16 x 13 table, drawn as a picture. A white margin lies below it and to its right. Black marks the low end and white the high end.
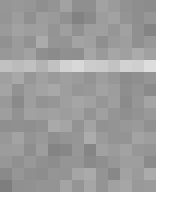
Row 6 stands out from the rest. The values are skewed, with a long tail toward high values. On average the colour sits 60% of the way up the scale. The grain runs across in streaks. There is no overall slope.
